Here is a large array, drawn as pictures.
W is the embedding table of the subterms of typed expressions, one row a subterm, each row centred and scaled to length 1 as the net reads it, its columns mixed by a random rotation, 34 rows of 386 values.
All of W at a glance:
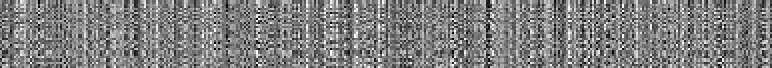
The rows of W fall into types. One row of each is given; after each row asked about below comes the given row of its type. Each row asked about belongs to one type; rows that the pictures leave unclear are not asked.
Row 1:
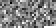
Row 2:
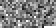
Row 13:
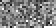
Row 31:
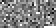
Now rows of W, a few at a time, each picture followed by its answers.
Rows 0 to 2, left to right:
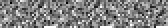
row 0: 1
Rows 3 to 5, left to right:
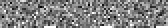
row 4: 31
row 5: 2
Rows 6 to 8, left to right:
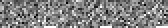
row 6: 13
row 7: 1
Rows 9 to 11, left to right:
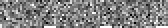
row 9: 2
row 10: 31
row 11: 13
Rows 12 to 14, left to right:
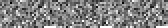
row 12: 1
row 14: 1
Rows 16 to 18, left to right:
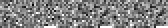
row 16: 31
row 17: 2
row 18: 2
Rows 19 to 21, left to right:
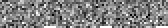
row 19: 1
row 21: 13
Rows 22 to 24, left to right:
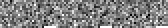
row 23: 2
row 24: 13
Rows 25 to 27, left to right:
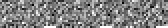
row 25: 1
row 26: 1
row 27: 1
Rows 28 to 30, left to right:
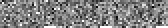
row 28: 31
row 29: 13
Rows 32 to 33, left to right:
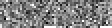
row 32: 2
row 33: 13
